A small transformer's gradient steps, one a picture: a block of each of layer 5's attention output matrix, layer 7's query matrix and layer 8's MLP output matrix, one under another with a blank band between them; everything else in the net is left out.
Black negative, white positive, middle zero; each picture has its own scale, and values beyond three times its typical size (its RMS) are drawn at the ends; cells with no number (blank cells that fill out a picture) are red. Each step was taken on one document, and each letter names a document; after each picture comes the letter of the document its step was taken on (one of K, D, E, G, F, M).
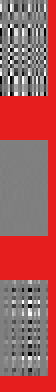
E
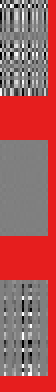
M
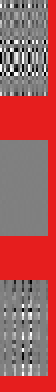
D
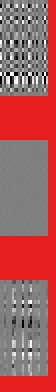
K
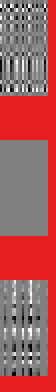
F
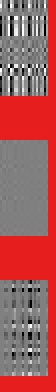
E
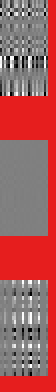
D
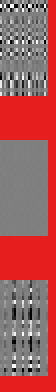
F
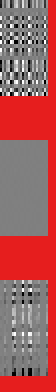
K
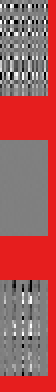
D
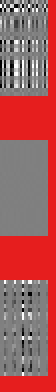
M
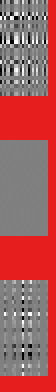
M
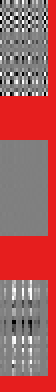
K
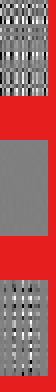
D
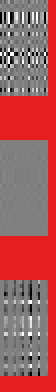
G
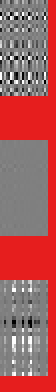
K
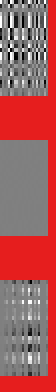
E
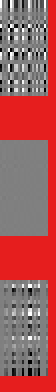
E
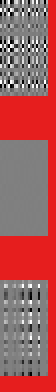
G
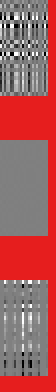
M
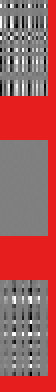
F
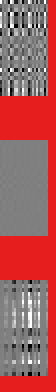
E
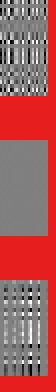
G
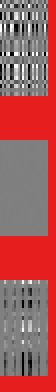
M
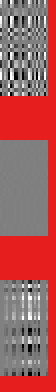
E
